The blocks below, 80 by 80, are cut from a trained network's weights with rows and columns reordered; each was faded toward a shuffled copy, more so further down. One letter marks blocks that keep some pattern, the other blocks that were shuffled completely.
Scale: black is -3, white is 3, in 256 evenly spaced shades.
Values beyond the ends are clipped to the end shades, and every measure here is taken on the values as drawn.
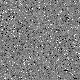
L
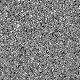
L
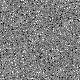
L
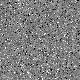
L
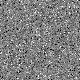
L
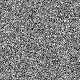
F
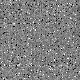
F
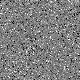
L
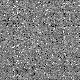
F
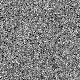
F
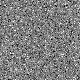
L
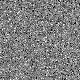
L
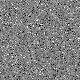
L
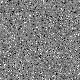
L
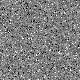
L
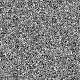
L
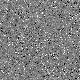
L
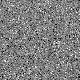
F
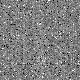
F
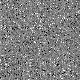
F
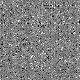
F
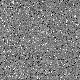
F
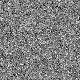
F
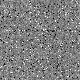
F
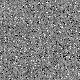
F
